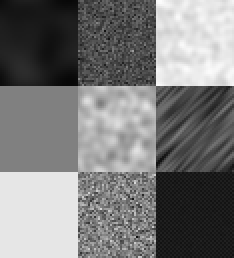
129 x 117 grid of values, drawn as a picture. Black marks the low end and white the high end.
The table splits into 3 rows of 3 panels. Panel 1,1: very low, smooth, faint in contrast. Panel 1,2: low, fine-grained. Panel 1,3: very high, blotchy, faint in contrast. Panel 2,1: middling, flat. Panel 2,2: high, blotchy. Panel 2,3: low, slanting up to the right. Panel 3,1: very high, flat. Panel 3,2: middling, fine-grained, strong in contrast. Panel 3,3: very low, checkered, faint in contrast.
